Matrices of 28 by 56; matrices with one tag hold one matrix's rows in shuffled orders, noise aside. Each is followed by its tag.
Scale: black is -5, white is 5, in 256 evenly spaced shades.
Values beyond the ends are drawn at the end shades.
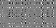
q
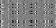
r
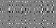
q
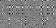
q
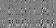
q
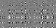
q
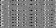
r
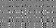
q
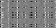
r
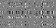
q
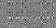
q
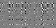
q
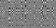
q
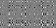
q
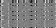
r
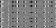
r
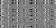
r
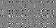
q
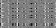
r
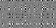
q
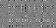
q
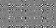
q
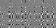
q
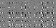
q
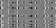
r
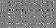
q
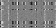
r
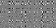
q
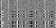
r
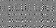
q
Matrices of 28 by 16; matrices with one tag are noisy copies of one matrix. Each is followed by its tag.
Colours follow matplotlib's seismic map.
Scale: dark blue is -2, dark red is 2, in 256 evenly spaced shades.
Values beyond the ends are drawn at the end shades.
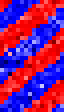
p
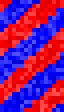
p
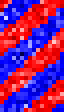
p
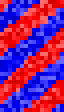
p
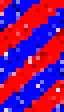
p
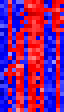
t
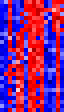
t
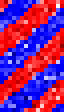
p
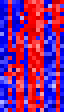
t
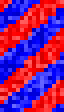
p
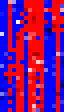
t
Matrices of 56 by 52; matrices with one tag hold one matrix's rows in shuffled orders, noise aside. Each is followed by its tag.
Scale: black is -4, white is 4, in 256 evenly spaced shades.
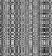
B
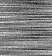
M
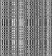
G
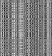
G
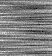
M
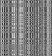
G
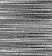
M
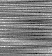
M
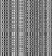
G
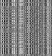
G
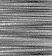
M
